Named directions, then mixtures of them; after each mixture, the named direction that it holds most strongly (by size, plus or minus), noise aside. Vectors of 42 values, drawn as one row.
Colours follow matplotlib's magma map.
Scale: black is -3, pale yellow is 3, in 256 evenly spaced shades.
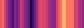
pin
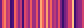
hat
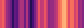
pin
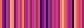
hat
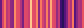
hat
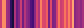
pin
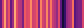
hat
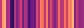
pin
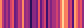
hat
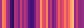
pin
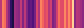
pin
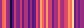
hat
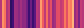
pin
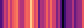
pin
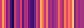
pin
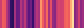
pin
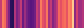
pin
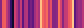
hat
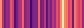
hat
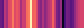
pin
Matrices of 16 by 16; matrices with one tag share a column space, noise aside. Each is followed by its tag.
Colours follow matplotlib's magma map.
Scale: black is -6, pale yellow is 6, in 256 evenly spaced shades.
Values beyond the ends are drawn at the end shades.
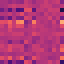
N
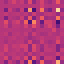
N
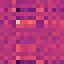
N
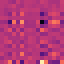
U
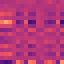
U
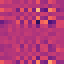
N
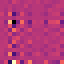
U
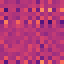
N
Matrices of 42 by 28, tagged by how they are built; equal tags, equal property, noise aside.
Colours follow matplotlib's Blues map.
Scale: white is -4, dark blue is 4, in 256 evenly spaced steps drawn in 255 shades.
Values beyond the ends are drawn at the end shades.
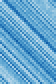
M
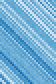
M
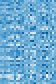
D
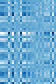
D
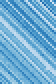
M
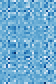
D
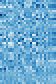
D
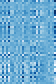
D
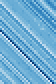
M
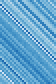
M
